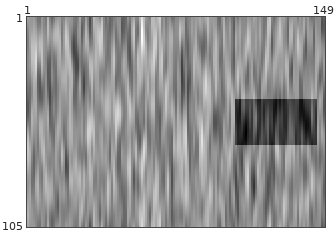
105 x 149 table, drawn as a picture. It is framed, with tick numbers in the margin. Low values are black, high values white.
Grain: streaks running down. Ninth with the lowest average: middle right. Odd patch: lower, in the middle right.
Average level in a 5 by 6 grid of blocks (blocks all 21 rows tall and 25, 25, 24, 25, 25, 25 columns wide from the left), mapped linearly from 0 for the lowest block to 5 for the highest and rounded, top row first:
545444 | 445444 | 454400 | 444534 | 445534
